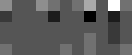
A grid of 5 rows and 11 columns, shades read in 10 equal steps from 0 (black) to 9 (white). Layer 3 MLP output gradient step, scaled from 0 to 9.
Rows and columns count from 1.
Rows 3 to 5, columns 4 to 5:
3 3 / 3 3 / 3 3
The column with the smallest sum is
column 5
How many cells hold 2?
3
